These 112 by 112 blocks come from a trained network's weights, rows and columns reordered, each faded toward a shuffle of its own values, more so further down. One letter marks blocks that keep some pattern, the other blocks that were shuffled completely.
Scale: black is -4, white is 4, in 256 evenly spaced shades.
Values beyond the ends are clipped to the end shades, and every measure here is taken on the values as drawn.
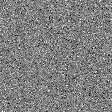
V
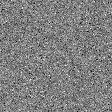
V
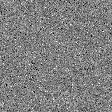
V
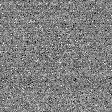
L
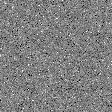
V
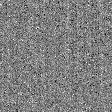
L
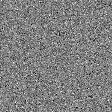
L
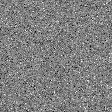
V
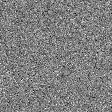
V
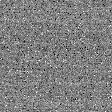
L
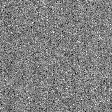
L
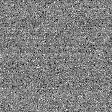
L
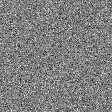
V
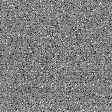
L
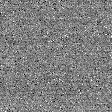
L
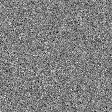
V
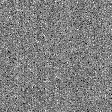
L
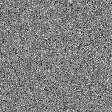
L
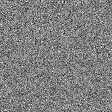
L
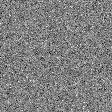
V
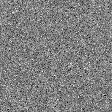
V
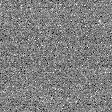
L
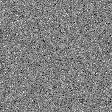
V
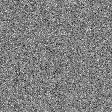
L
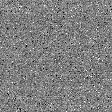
L
